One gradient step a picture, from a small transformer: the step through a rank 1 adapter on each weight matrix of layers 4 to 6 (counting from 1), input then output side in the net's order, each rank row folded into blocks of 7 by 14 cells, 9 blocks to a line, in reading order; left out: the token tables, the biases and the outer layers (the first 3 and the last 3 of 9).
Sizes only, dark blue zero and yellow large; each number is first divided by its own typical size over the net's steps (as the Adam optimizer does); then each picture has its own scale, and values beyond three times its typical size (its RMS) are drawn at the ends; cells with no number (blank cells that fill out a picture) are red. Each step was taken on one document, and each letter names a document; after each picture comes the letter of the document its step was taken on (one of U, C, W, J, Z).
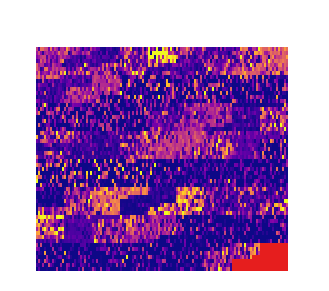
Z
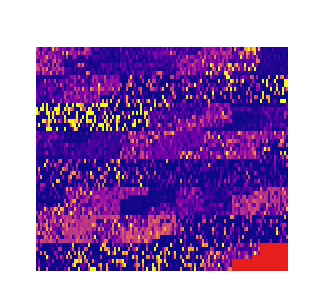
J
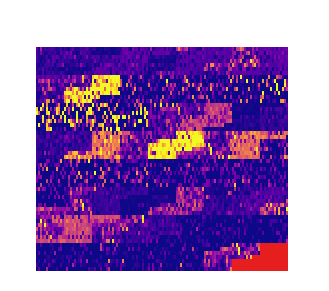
Z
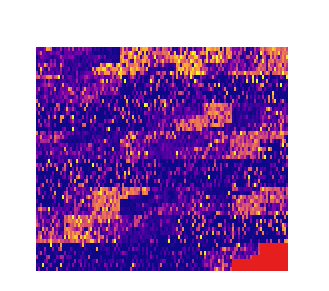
Z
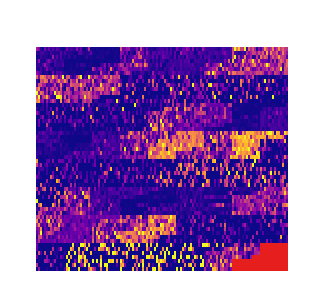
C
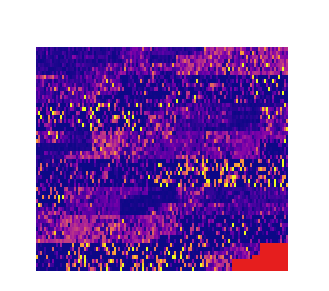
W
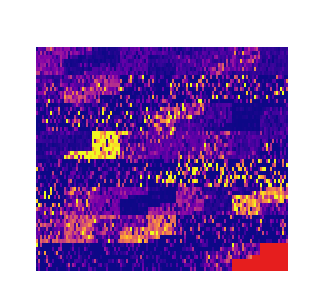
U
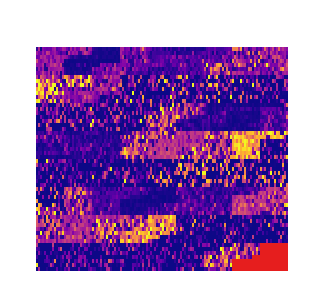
C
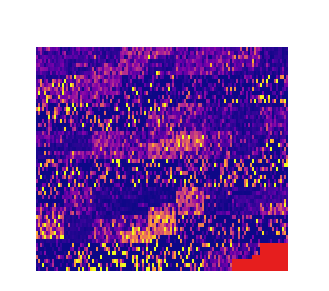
J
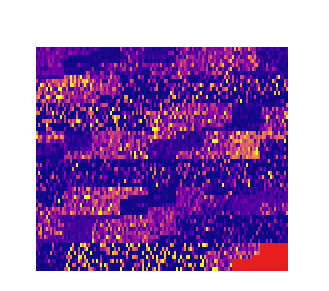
C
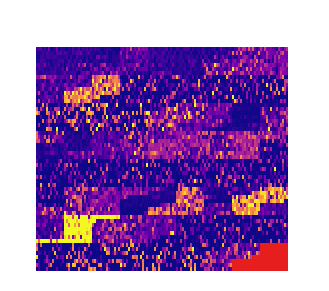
U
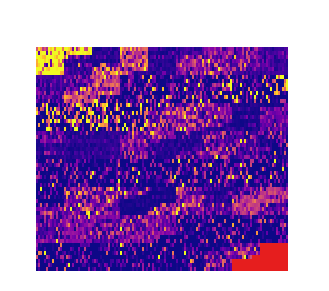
U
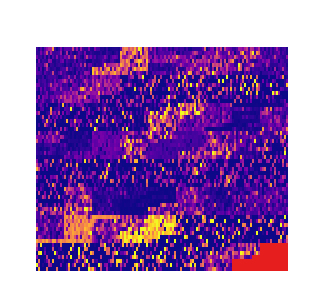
U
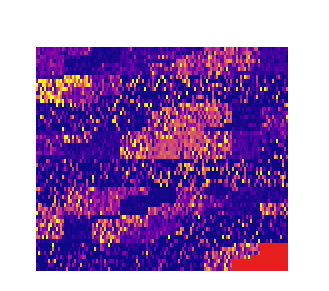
C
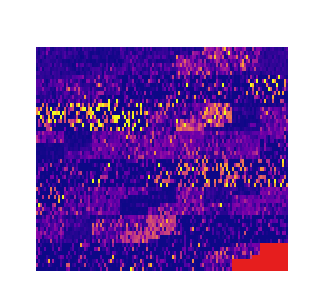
W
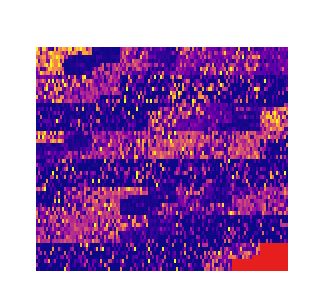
C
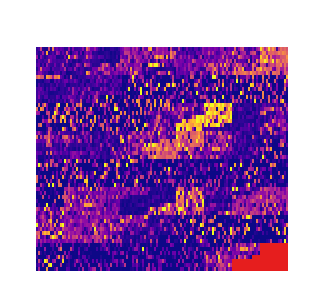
Z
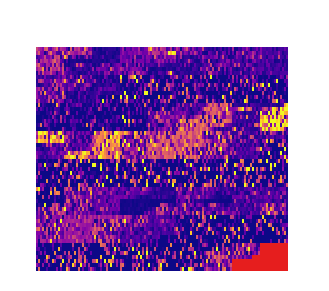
J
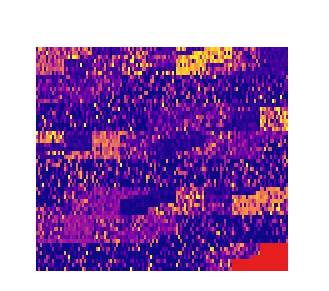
Z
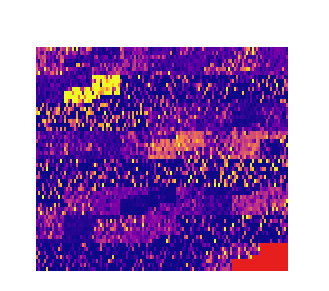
Z
